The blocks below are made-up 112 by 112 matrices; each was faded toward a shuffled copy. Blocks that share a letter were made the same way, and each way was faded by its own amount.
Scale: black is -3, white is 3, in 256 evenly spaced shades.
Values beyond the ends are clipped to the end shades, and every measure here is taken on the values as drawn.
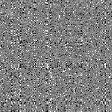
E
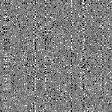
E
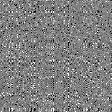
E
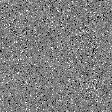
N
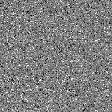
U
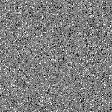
U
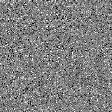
U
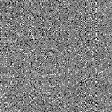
E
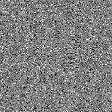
U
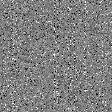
N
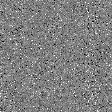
N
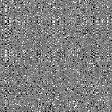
E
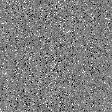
N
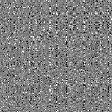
E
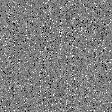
N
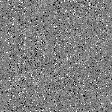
N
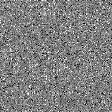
U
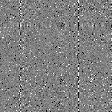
E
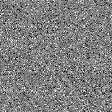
U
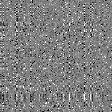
E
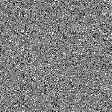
U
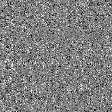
U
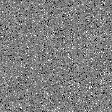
N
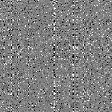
E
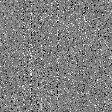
N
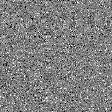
U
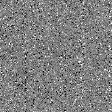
N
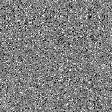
U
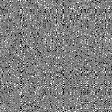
E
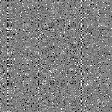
E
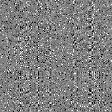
E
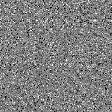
U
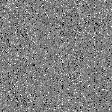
N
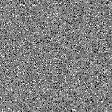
U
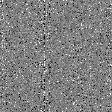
N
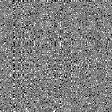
E
